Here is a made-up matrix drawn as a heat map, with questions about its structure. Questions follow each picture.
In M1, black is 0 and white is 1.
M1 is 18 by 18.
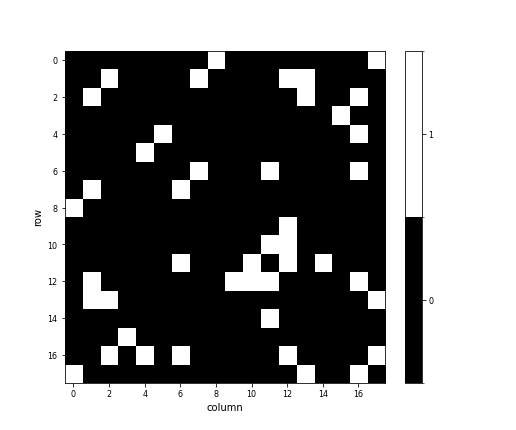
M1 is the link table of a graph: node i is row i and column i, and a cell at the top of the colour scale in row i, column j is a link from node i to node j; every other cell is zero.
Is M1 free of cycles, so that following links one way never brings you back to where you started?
no
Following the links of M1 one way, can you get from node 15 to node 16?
no
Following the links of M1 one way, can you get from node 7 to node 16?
yes
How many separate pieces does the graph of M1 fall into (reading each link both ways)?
2
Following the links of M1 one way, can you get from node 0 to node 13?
yes
